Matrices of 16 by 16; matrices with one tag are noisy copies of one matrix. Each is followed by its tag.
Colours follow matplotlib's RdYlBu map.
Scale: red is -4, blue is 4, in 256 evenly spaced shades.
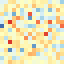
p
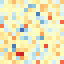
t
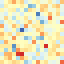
t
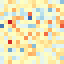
p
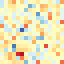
t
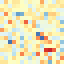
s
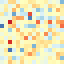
p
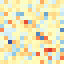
s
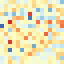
p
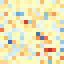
s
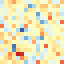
t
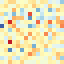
p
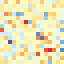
s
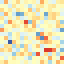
s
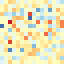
p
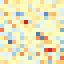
s
